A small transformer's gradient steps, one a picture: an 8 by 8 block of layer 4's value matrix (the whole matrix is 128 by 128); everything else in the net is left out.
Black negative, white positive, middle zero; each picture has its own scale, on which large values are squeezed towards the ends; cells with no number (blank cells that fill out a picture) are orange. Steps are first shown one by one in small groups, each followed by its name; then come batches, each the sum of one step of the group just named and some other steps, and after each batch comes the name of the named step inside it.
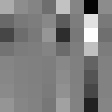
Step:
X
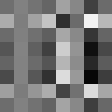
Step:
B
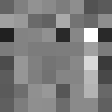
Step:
X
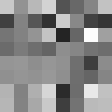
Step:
X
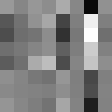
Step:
X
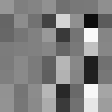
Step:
X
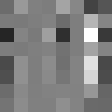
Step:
X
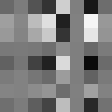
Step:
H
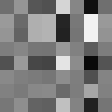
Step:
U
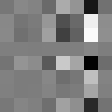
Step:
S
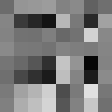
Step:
S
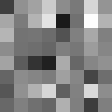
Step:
H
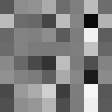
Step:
H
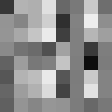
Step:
H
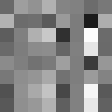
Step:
U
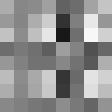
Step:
H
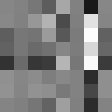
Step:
H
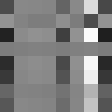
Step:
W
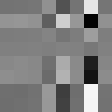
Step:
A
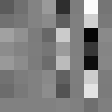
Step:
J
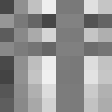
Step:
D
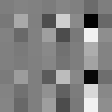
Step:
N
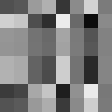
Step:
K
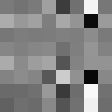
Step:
A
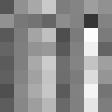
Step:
D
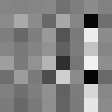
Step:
N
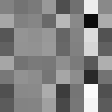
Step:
A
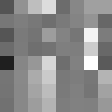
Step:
D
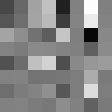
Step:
J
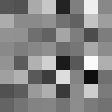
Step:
K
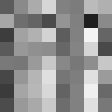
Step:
D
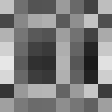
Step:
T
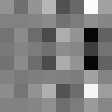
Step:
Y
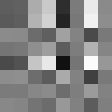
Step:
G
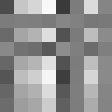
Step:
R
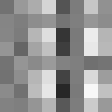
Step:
R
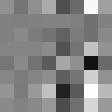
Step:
Y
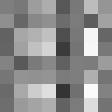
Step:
G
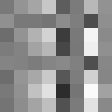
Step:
R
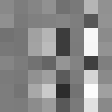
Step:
Y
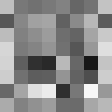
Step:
T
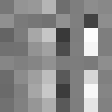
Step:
R
